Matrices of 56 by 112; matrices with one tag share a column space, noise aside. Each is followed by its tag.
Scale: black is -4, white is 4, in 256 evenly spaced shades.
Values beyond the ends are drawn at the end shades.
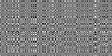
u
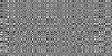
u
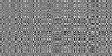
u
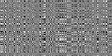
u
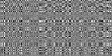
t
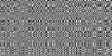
t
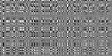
t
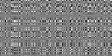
t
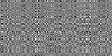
u
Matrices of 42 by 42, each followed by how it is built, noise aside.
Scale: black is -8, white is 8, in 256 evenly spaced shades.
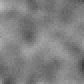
smooth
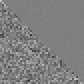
lower triangular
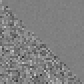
lower triangular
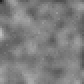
smooth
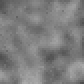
smooth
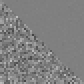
lower triangular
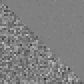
lower triangular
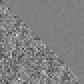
lower triangular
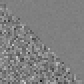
lower triangular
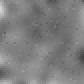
smooth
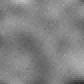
smooth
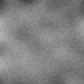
smooth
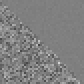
lower triangular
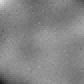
smooth
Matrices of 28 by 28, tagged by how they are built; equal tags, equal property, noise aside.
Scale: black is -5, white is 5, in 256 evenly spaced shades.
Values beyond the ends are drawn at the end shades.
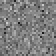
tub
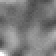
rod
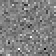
tub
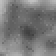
rod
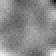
rod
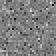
tub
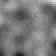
rod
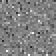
tub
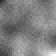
rod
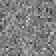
tub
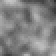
rod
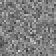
tub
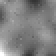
rod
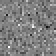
tub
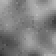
rod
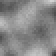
rod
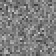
tub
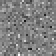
tub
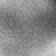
rod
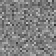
tub
